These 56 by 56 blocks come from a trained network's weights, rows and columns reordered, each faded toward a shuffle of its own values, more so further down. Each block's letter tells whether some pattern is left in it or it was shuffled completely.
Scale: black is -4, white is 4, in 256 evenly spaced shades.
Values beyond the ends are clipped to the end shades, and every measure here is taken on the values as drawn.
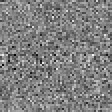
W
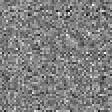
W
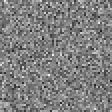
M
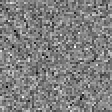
M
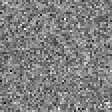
M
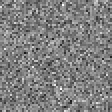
M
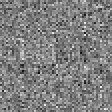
W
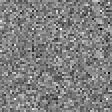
W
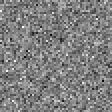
M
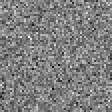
M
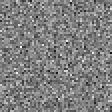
M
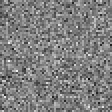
M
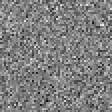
M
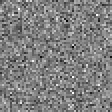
W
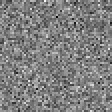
M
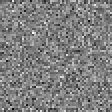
W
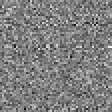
W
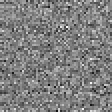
W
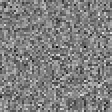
W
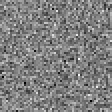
M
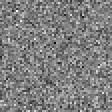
M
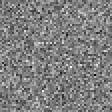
M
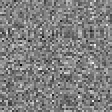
W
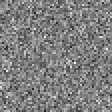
M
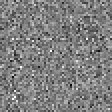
W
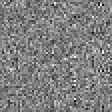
W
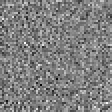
W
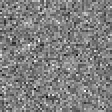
M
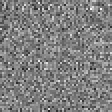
W
